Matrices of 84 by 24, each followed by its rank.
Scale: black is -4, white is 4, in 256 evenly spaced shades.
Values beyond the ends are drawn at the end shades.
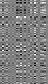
two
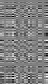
two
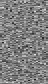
full rank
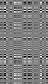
one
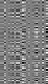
two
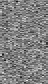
full rank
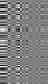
one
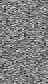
full rank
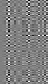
two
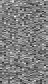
full rank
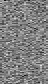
full rank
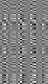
two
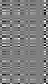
one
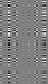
one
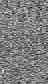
full rank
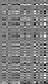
two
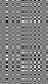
one
